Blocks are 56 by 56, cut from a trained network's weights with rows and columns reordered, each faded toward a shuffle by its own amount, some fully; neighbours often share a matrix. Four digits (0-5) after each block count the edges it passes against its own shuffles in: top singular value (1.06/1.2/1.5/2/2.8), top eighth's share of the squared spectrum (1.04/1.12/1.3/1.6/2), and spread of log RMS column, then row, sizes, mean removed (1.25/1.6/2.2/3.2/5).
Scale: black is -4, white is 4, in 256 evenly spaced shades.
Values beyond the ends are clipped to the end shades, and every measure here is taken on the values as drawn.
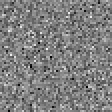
1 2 0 0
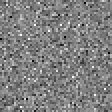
1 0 0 0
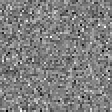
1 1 0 0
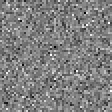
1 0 0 0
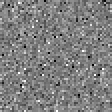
0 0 0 0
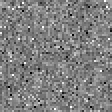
0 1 0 0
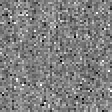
1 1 0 0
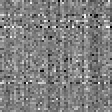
3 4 0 3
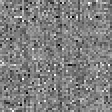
2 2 0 2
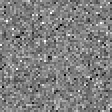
1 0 0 0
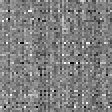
4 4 0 3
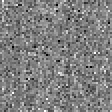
1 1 0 0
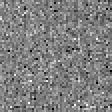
1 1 0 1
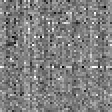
3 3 0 2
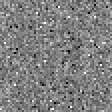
1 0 0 0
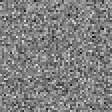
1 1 0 0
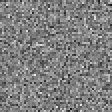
0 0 0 0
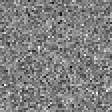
0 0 0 0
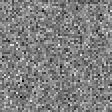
0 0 0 0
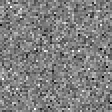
0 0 0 0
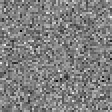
0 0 0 0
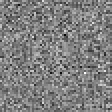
3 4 1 2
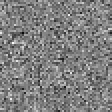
3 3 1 1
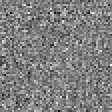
2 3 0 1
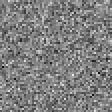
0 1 0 0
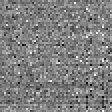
2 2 2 0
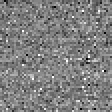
2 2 1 0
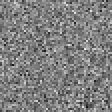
2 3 0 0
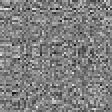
4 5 1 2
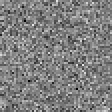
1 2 0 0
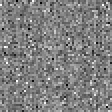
2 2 0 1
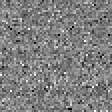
1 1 0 0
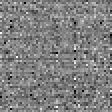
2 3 2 0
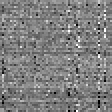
3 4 3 0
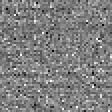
2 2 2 0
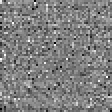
2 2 2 0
